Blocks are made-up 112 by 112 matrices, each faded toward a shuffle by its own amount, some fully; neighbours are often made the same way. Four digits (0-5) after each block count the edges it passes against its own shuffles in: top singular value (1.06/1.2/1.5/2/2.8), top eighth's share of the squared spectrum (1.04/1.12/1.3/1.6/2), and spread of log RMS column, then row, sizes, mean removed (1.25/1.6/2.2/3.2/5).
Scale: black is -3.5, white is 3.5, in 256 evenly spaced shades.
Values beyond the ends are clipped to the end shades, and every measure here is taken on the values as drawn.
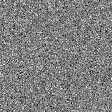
0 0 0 0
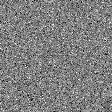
0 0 1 0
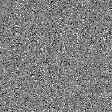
3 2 2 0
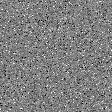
0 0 0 0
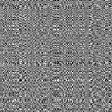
5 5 4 4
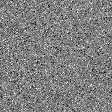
0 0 0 0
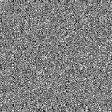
4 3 2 2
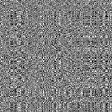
5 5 3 3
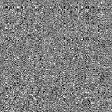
4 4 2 2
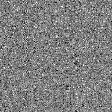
3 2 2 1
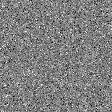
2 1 0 0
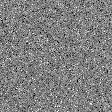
0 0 0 0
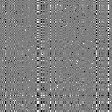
5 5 4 3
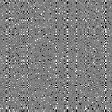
5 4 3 3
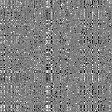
5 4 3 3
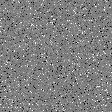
0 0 0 0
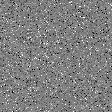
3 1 0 0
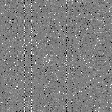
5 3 2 1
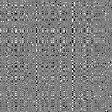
5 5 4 3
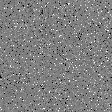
2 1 0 0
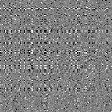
5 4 3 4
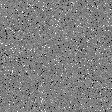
0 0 0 0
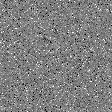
0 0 0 0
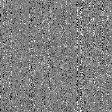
2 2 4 0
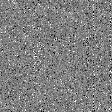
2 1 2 0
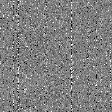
2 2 3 0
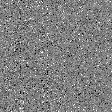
1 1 2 0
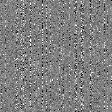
2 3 4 0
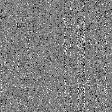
1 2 3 0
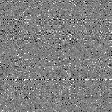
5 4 2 3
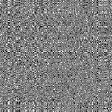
5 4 3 3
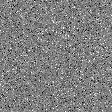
2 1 0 0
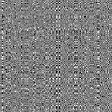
5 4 4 3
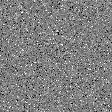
2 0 0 0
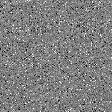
3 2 1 1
